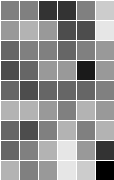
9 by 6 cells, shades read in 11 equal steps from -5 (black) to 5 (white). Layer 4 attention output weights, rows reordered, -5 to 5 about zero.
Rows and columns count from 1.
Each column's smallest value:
-2 -2 -3 -3 -4 -5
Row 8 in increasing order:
-3 -1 0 1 2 4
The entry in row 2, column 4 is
-2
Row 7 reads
-1 -2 0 2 0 2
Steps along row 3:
up same down up up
